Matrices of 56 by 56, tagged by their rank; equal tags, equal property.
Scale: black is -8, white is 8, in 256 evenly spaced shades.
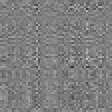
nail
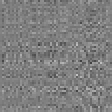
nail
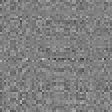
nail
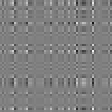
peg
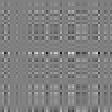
peg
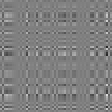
peg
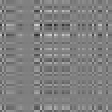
peg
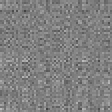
nail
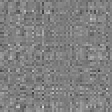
nail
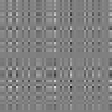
peg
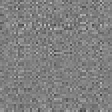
nail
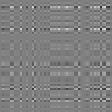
peg
